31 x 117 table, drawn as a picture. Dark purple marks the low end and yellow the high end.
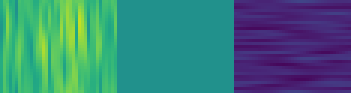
The table splits into one row of 3 panels. Panel 1,1: high, streaked downward. Panel 1,2: middling, flat. Panel 1,3: very low, streaked across, faint in contrast.
